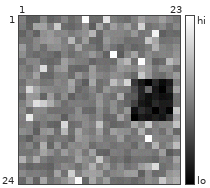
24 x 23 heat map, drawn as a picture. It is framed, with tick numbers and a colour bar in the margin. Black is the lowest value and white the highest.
Stripes: none. Average level on the scale: 50%. Odd patch: lower, in the middle right. Histogram: heavy tails on both sides. Ninth with the lowest average: middle right.
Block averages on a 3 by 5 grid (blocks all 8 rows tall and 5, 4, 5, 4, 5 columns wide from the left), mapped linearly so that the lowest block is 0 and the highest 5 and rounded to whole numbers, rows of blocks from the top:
4 4 5 5 5 / 5 4 4 2 0 / 4 5 5 4 5
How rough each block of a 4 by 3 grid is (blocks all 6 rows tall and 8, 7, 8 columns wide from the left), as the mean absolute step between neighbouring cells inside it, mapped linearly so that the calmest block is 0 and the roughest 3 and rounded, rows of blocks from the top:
0 2 1 / 1 0 3 / 1 0 3 / 1 1 1
